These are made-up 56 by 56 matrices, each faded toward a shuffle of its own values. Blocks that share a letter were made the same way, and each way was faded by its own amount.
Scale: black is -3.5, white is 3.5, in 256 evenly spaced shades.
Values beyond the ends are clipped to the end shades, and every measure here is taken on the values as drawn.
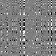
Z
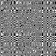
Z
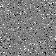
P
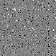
P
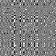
Z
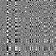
Z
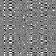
Z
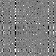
Z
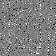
P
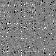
P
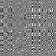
Z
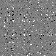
P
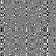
Z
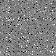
P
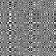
Z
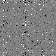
P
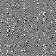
P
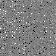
P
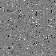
P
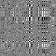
Z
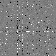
P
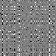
Z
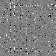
P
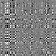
Z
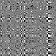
Z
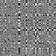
Z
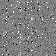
P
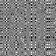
Z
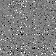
P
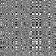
Z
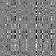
Z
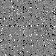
P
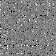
P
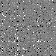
P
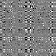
Z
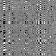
Z
